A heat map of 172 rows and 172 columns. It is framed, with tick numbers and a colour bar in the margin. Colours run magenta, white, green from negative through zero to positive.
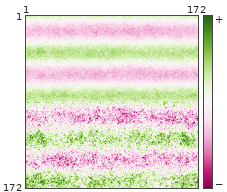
The top part is calmer, up to a seam about 50% of the way down. On average the colour sits 50% of the way up the scale. Stripes running across repeat 4 times from top to bottom.
